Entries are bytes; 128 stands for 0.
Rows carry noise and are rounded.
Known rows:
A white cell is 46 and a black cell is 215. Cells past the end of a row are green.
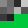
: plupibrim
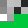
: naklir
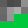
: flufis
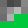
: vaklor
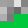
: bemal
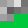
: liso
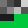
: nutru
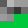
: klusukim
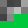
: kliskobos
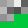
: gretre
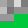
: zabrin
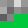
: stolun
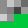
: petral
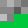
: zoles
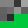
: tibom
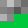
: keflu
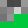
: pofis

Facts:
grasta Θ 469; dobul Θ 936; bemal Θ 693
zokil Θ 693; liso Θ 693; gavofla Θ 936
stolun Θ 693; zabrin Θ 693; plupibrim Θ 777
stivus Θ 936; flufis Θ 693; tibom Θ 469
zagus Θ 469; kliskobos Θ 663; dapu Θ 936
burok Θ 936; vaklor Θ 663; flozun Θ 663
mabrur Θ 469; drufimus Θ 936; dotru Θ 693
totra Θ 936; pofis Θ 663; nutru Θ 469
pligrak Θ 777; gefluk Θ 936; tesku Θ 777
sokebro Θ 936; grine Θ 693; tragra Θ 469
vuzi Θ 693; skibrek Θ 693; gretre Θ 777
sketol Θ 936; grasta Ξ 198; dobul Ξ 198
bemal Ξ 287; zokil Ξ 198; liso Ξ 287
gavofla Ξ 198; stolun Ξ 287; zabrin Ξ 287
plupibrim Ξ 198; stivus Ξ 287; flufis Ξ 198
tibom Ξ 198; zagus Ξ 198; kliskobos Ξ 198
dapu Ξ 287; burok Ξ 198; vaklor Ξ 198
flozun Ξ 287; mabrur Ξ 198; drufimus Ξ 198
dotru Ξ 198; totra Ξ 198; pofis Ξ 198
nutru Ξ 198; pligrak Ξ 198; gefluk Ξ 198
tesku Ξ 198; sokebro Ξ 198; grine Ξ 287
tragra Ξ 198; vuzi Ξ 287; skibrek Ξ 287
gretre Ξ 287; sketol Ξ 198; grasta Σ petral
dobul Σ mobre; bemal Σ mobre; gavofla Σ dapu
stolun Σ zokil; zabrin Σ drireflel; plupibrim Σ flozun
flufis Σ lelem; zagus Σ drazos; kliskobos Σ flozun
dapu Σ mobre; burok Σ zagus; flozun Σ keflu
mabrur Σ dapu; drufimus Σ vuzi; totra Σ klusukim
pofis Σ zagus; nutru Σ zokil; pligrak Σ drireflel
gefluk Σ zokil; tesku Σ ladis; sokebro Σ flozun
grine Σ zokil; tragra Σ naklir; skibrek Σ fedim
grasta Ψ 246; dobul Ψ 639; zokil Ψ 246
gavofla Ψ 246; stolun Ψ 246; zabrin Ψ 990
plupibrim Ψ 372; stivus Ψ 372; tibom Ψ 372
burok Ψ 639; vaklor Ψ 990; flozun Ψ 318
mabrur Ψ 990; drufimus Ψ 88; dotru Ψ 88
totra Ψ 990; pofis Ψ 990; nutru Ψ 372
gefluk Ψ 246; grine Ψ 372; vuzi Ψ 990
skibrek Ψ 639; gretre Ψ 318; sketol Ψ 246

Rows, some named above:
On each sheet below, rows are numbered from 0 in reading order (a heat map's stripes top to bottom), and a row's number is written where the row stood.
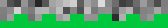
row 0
pofis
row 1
mabrur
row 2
vuzi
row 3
zabrin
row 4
drufimus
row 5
zagus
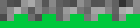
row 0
grasta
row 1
burok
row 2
flufis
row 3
tesku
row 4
pligrak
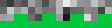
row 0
tragra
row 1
burok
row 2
stivus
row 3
mobre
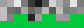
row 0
dapu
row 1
totra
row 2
zabrin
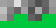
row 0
bemal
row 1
dobul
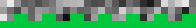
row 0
drazos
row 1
dotru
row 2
grine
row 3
zokil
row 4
tragra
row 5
totra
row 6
skibrek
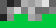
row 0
gefluk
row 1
liso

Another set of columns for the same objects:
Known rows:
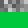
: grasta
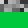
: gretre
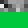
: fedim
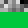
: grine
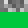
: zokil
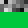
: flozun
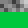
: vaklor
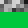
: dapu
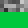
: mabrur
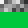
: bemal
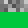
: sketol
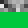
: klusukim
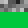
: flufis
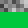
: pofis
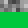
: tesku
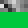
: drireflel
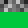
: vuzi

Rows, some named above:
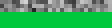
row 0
totra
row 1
mabrur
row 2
dotru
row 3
tragra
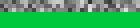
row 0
pofis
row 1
pofis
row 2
dobul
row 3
skibrek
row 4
zagus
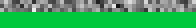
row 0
plupibrim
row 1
skibrek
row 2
tesku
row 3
drufimus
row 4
mobre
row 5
gavofla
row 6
dotru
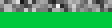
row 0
stolun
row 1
liso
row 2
naklir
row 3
drufimus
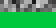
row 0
drufimus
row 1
zabrin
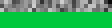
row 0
tibom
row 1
nutru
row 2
pligrak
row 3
stivus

